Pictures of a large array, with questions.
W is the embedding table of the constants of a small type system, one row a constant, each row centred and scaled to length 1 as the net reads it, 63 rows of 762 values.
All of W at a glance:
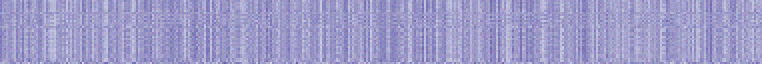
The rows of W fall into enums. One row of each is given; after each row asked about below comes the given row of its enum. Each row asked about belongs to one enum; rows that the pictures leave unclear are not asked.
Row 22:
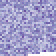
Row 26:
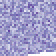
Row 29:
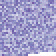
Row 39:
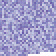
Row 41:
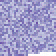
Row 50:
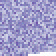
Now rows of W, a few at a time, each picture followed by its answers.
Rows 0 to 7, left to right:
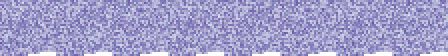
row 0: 50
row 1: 41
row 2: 29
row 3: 50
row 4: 41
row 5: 29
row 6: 50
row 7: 29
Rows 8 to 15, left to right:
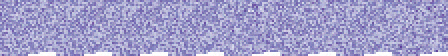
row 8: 29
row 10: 41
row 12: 26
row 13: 29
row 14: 41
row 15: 22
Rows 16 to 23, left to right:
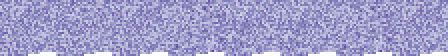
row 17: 29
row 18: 41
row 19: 22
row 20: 50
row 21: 50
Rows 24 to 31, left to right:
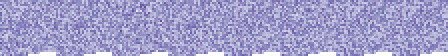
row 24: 50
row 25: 39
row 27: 39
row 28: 41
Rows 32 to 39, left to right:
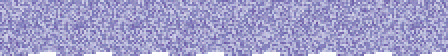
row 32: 50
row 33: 39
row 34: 39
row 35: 50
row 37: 41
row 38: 29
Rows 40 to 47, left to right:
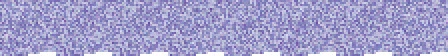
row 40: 50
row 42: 41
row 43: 29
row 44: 39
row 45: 50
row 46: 41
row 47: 29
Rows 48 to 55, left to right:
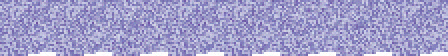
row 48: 41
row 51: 41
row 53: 29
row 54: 39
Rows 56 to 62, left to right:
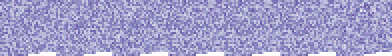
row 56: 41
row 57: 39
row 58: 50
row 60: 29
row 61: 29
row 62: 26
